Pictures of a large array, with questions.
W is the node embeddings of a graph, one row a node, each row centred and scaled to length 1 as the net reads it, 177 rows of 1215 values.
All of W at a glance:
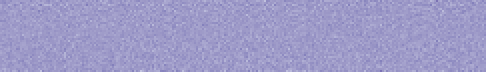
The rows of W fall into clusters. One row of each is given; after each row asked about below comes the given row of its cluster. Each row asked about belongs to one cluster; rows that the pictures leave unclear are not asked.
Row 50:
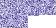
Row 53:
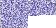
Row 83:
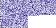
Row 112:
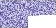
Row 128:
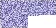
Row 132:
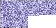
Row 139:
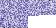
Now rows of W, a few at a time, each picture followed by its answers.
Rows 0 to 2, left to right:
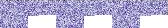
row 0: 139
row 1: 139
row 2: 128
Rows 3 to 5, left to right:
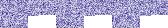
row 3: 139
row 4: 83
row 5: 50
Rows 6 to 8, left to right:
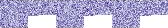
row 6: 139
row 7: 53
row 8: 53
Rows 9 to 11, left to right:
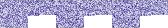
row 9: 50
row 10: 112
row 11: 112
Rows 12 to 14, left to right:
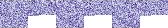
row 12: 53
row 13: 112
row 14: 112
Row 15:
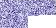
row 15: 50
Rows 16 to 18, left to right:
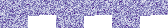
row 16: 83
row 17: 139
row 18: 139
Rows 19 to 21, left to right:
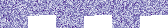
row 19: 132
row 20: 139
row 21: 128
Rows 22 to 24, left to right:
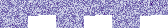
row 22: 139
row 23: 50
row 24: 128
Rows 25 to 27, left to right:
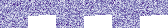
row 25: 128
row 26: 83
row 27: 83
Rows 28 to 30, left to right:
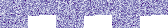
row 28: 83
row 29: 53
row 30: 83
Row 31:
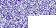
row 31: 132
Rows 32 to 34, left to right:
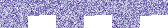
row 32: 50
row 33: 128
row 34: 53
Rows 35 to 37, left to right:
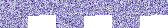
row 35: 53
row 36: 112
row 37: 128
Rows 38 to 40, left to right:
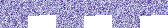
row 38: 128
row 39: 53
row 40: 50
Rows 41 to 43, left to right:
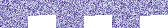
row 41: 112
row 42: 132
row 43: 139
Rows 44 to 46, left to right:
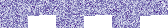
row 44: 50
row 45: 83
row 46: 139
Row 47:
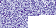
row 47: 53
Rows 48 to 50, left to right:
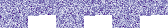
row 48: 50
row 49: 50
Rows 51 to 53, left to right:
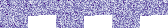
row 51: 139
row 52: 139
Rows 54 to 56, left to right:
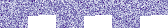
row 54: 53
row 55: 132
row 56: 112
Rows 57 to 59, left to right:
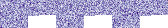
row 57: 112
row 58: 128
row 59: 83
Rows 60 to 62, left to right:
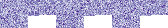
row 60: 50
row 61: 53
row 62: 50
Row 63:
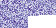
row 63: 112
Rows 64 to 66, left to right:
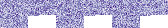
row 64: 50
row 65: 83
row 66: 139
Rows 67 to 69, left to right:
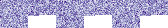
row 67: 50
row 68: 132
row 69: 50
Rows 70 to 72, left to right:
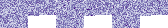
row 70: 50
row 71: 53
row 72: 128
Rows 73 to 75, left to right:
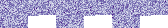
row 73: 139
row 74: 83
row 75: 128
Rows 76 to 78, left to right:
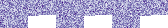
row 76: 139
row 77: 132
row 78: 53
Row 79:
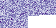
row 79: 83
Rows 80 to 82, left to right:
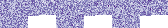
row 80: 53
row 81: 128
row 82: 50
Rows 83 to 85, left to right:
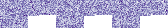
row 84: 139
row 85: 139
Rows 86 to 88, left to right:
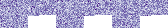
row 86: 50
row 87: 53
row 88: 83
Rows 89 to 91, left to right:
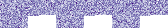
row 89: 53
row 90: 128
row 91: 128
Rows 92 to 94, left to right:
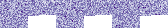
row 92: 53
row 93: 53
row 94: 132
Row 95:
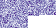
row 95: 50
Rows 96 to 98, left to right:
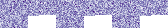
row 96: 128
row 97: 132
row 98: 50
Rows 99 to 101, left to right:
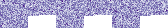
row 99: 112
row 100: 53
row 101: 139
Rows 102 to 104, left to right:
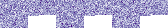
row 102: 128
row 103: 132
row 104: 139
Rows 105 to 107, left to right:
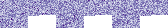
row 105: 83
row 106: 132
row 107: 83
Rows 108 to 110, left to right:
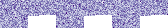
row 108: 128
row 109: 112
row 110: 83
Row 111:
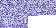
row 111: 139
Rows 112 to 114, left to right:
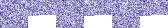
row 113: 139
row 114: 53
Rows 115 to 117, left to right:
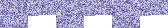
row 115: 139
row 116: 83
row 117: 112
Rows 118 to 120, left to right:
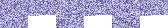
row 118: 128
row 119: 83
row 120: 112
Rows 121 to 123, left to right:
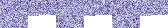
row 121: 128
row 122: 50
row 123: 128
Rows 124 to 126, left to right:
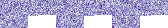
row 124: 128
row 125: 139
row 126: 112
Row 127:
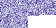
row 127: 50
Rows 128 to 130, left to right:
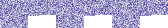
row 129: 50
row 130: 53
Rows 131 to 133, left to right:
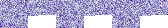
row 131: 139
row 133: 132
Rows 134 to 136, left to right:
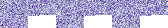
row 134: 83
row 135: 83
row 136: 50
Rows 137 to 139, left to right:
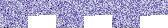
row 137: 132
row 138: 132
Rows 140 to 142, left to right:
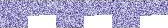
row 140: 132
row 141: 139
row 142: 53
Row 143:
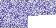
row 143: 139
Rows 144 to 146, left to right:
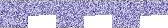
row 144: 139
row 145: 132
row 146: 53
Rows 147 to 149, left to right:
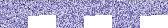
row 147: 112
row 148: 50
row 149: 132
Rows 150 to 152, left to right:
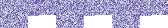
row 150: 50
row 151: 128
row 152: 128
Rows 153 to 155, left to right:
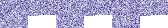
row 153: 128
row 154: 53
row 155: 139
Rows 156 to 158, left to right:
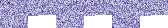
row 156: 139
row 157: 128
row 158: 112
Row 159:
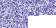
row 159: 50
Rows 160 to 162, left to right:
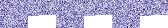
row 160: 139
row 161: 132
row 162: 53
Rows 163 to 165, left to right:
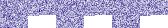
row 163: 132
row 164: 128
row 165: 139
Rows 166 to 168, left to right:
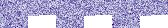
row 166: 132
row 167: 112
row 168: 83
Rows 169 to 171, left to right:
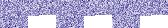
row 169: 132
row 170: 132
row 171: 128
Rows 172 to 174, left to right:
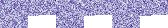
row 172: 128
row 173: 112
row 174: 53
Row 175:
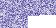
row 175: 83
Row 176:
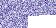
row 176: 128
